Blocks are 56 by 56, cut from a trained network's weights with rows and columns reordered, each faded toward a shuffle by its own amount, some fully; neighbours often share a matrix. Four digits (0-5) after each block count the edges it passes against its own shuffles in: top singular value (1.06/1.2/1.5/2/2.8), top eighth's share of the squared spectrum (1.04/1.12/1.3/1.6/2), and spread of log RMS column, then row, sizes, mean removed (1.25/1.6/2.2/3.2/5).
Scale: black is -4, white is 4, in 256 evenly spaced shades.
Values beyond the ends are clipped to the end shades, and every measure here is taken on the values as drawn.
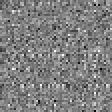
3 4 2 2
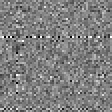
4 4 1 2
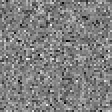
2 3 0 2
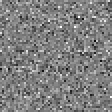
2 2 0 1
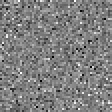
1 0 0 0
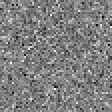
1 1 0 0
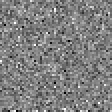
2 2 0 1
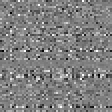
4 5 1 4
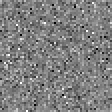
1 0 0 0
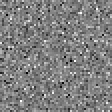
0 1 0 0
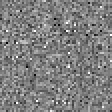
2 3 1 2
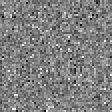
1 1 0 0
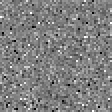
0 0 0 0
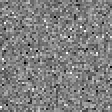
0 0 0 0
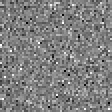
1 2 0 0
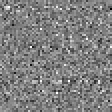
3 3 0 2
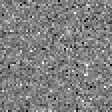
2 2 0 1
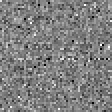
3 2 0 1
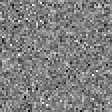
2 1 0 0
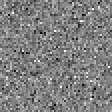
0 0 0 0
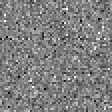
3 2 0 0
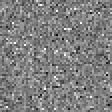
1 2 0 1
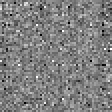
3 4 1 2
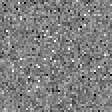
0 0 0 0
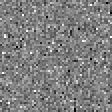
0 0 0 0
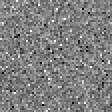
0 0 0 0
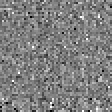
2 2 0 2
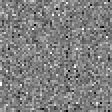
1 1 0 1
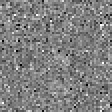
2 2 1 1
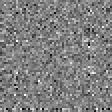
3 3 1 2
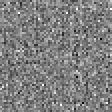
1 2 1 1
